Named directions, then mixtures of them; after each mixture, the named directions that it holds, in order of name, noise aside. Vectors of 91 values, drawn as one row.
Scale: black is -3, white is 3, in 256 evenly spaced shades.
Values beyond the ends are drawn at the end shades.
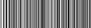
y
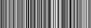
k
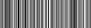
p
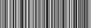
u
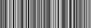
k, u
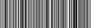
p, u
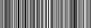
p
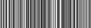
k, y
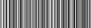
u, y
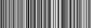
k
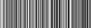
k, y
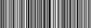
k, p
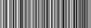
u, y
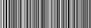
y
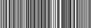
k, y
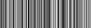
k, u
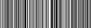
k, p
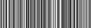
k, y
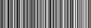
u, y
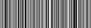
p, u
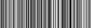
k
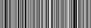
p, u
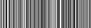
k, y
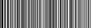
y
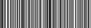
p, y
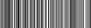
p, u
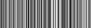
k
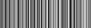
k, p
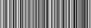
u, y
